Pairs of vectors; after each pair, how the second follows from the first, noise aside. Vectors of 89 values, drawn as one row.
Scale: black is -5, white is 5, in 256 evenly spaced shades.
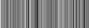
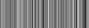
wrapped around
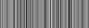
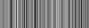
wrapped around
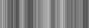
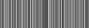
sign-scrambled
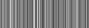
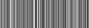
copied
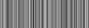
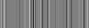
partly zeroed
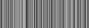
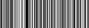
scaled up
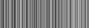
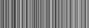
copied
